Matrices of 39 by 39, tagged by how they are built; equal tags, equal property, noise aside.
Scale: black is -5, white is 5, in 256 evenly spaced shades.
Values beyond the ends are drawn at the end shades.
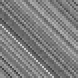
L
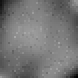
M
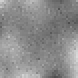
M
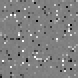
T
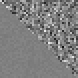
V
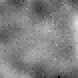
M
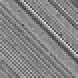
L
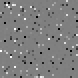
T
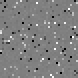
T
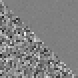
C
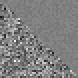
C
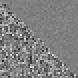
C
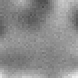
M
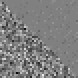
C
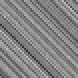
L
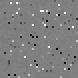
T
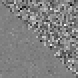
V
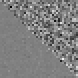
V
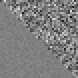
V
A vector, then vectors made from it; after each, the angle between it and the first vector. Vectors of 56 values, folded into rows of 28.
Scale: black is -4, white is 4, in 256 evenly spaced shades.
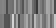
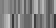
nearly opposite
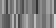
nearly parallel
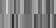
nearly opposite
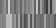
partly opposed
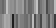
nearly opposite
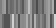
nearly parallel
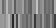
nearly opposite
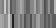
partly opposed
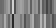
partly opposed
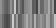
nearly parallel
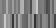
nearly opposite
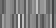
partly opposed
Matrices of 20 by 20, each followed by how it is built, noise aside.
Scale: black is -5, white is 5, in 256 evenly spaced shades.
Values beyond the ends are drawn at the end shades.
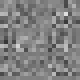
low rank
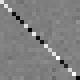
diagonal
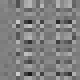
low rank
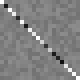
diagonal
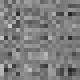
low rank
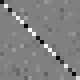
diagonal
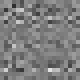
low rank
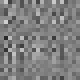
low rank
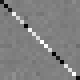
diagonal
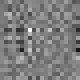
low rank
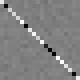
diagonal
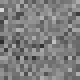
low rank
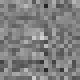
low rank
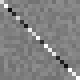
diagonal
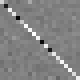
diagonal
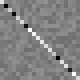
diagonal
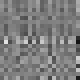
low rank
